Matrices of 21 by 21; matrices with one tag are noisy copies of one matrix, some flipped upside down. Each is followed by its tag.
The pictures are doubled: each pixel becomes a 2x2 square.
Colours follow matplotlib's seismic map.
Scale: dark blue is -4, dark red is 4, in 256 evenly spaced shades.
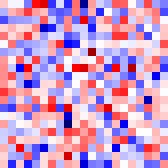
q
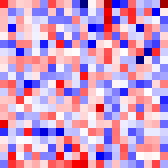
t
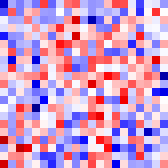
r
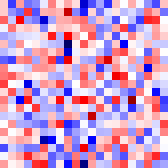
q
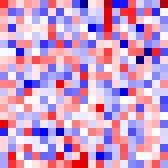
t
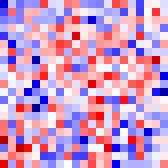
r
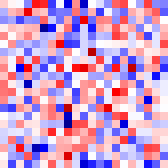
q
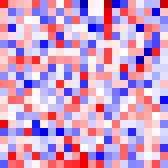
t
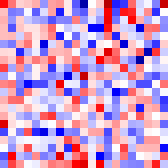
t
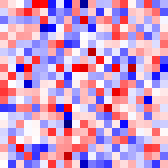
q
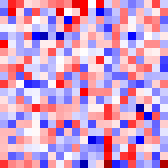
t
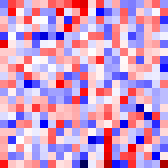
t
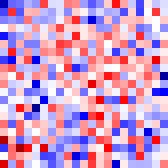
r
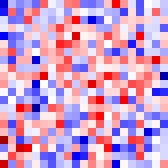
r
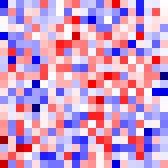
r
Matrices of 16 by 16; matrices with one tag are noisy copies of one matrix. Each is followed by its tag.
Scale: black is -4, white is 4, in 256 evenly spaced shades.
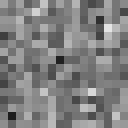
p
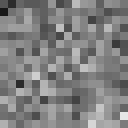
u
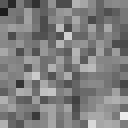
u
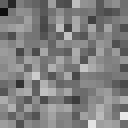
u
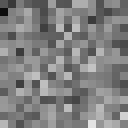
u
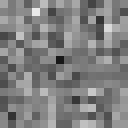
p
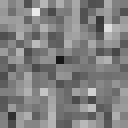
p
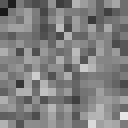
u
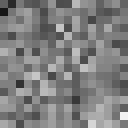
u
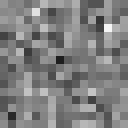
p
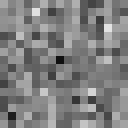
p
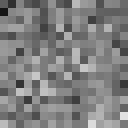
u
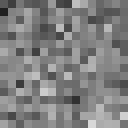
u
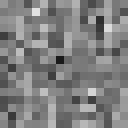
p
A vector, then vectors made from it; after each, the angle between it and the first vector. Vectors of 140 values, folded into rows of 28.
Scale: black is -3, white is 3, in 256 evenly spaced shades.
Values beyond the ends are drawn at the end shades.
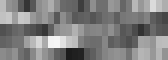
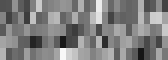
partly opposed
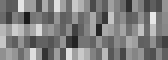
partly opposed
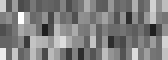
partly aligned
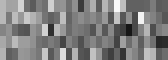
orthogonal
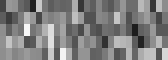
orthogonal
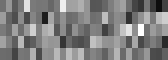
partly opposed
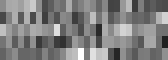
partly opposed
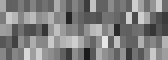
partly aligned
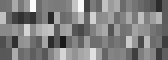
partly opposed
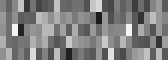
orthogonal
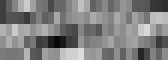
nearly opposite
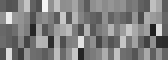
orthogonal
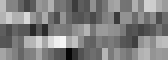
nearly parallel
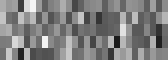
orthogonal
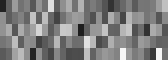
orthogonal
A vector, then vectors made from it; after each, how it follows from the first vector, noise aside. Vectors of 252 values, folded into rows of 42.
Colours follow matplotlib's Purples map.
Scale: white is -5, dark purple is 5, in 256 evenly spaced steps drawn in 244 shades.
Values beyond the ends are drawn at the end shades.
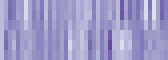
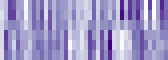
scaled up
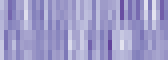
copied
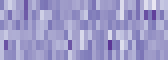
sign-scrambled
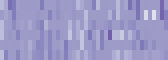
partly zeroed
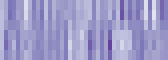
copied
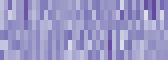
sign-scrambled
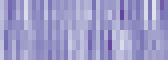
copied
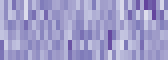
sign-scrambled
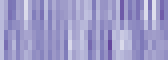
copied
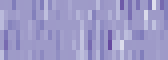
partly zeroed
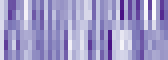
scaled up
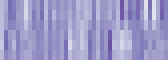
copied
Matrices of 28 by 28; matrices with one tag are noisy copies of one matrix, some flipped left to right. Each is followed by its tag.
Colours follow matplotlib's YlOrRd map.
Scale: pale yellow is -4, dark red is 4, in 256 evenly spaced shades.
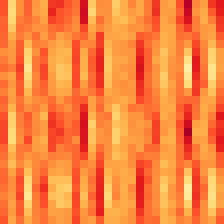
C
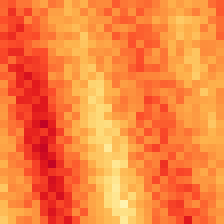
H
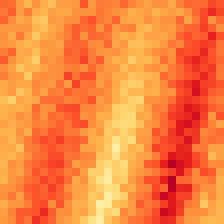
H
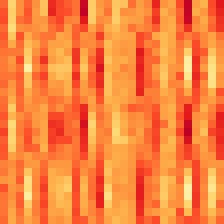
C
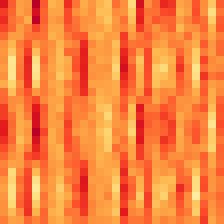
C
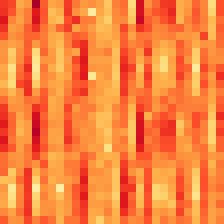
C
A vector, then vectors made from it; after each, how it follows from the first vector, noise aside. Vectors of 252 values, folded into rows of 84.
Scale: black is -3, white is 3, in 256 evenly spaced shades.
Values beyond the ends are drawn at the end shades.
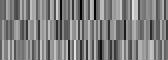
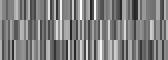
negated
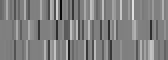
partly zeroed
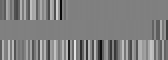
partly zeroed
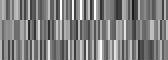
negated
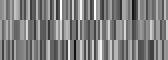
negated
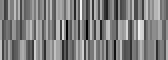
wrapped around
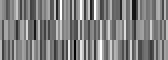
negated
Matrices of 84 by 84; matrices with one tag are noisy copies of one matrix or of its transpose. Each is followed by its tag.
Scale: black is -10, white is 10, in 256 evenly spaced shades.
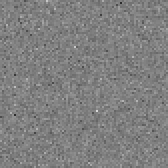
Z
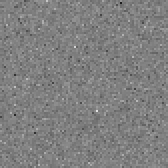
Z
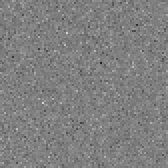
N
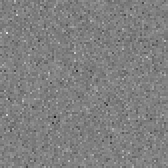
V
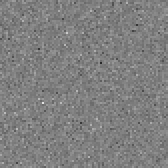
N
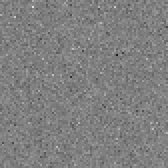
V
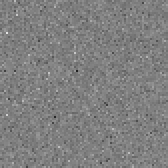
V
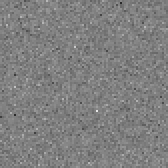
Z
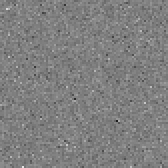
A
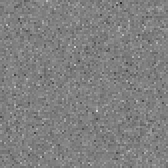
Z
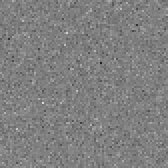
N
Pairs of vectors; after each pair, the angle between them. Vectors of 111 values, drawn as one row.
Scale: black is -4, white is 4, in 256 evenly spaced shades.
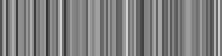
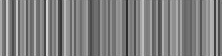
nearly opposite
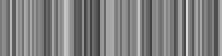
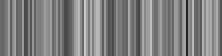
nearly opposite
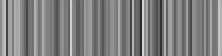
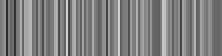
orthogonal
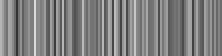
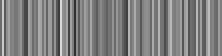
orthogonal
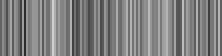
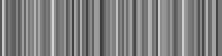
partly aligned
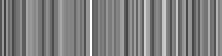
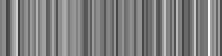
orthogonal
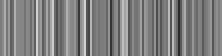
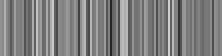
nearly parallel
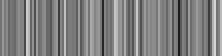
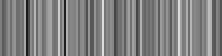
nearly opposite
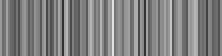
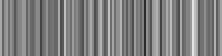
partly aligned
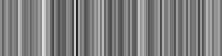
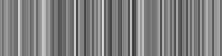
nearly parallel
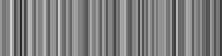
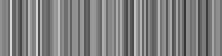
partly aligned
